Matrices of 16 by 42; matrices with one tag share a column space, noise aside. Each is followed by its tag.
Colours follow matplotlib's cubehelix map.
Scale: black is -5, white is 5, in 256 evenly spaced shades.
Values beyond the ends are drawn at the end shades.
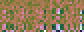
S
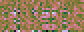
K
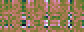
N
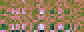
S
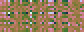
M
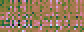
N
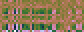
S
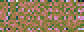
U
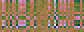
N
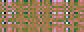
M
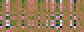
N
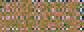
U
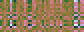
N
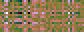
M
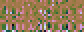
S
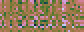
N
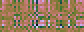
N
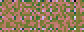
U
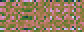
U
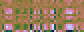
S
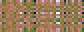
M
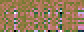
K
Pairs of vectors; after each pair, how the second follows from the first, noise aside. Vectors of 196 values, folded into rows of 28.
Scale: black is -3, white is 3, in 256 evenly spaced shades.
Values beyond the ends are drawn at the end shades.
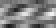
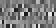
sign-scrambled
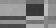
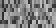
shuffled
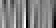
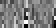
sign-scrambled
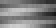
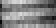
wrapped around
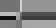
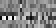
sign-scrambled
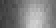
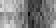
wrapped around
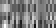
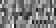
shuffled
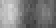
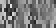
sign-scrambled
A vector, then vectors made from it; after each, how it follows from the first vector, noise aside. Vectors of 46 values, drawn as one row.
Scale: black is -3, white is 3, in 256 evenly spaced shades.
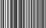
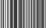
copied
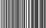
wrapped around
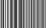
copied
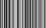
negated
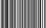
wrapped around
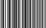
sign-scrambled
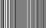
partly zeroed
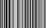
negated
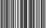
wrapped around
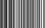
wrapped around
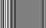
partly zeroed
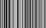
negated
